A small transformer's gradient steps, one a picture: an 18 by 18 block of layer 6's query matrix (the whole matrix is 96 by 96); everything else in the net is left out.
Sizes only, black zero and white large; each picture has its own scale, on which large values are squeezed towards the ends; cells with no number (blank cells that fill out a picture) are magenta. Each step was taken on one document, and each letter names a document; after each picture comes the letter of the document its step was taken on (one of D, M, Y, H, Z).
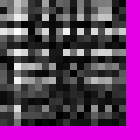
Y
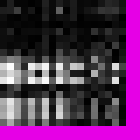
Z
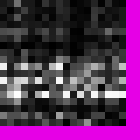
Y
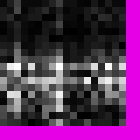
Z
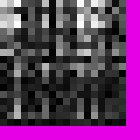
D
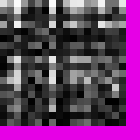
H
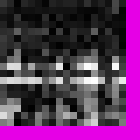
Y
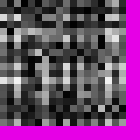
Y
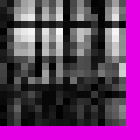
H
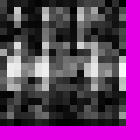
D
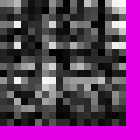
H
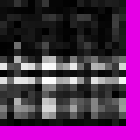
H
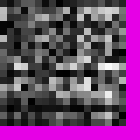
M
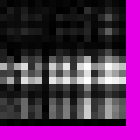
M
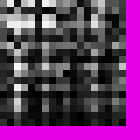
D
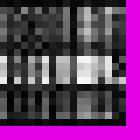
M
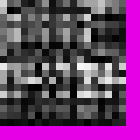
M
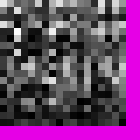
H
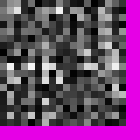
Z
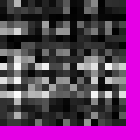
Y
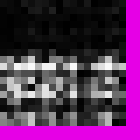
Z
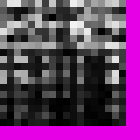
H
